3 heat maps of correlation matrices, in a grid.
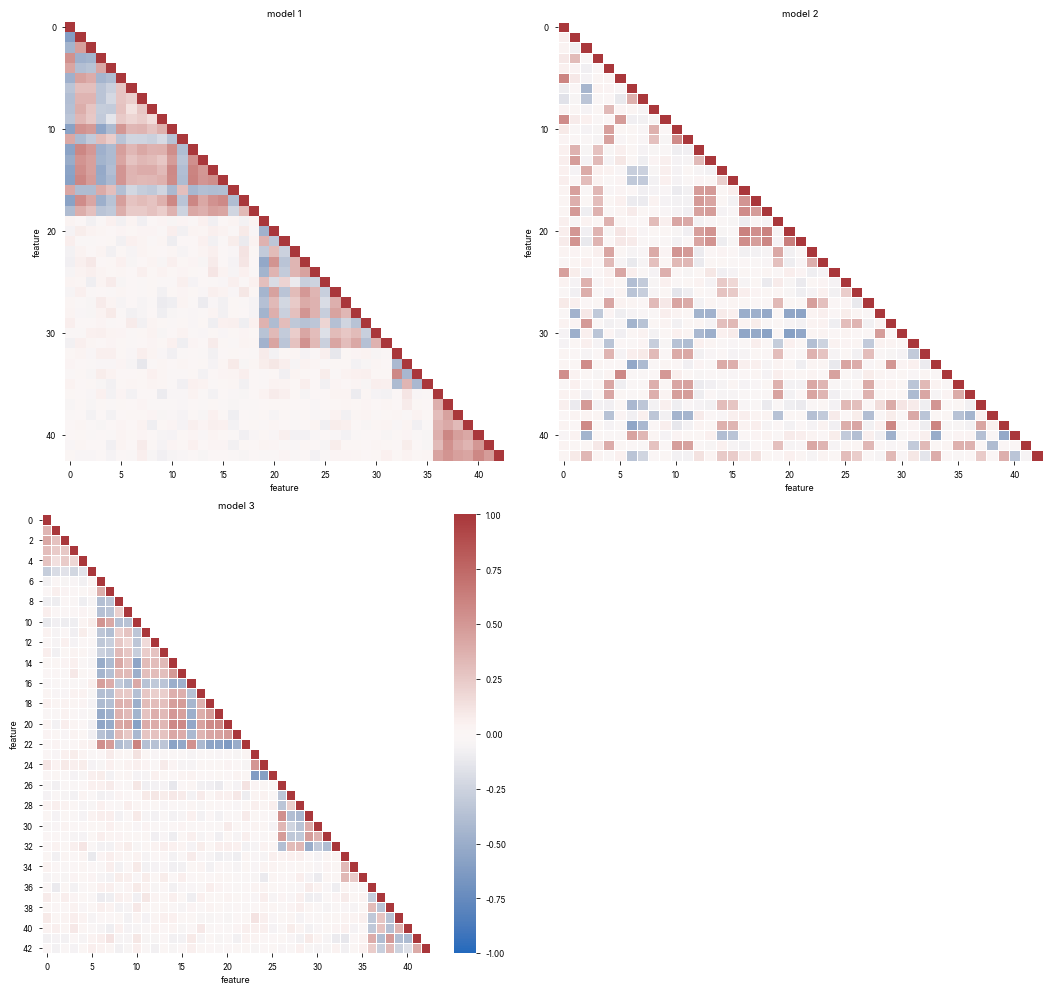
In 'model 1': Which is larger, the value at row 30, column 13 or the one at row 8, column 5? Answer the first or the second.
the second
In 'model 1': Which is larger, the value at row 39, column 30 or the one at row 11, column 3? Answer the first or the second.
the second
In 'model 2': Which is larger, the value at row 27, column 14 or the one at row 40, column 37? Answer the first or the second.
the first
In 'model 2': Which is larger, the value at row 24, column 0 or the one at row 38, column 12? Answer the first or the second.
the first
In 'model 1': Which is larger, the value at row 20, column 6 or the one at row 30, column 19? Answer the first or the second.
the first
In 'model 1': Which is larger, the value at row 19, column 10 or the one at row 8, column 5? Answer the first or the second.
the second
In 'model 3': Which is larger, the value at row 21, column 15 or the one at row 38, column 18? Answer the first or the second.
the first
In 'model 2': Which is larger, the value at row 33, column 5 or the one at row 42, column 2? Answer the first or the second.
the second
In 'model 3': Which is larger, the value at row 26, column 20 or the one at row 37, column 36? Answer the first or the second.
the first
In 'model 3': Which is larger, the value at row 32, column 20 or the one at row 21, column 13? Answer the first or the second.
the second
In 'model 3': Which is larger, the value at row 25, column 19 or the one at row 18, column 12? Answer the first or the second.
the second
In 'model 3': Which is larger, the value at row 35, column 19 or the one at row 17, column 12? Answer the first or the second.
the second
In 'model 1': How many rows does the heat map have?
43
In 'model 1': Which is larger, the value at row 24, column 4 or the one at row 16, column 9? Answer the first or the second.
the first
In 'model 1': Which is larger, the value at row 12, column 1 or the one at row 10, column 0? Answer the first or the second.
the first
